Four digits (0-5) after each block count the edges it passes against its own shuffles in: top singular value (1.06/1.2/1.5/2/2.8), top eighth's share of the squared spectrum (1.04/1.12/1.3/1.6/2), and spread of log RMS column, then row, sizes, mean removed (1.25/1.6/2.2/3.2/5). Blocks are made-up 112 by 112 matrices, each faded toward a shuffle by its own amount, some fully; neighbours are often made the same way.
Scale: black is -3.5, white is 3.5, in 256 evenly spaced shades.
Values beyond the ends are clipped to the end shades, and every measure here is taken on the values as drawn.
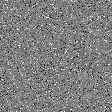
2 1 0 0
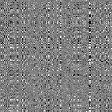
5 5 4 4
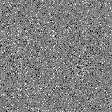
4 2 1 1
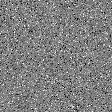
0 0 0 0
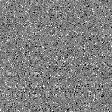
4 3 1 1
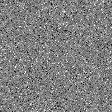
3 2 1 0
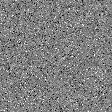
2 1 0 0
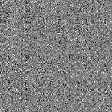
4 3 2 2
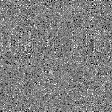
4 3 2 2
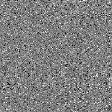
4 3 2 2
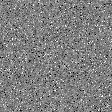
0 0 0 0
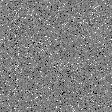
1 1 1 0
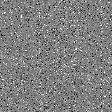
1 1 2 0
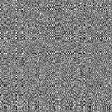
5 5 3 3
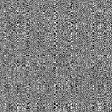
5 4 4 3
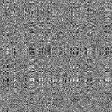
5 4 3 3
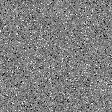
2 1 0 0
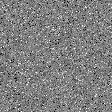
1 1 0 0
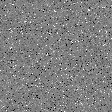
0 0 0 0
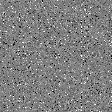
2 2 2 1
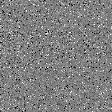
1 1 2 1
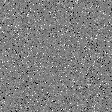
0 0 0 0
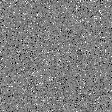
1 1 1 1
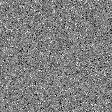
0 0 1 0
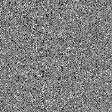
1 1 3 0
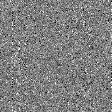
1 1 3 0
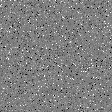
1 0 0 0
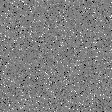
0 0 0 0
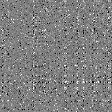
4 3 3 2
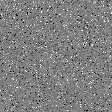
1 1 0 0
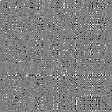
5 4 3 3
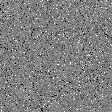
2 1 0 0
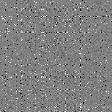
4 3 2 2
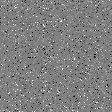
3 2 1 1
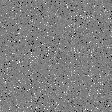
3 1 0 0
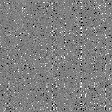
4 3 2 2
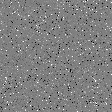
0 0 0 0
